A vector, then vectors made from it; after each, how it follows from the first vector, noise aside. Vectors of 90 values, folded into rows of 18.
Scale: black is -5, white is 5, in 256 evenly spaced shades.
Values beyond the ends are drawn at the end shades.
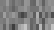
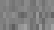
shrunk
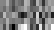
scaled up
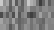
reversed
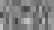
wrapped around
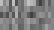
reversed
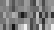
scaled up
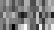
scaled up
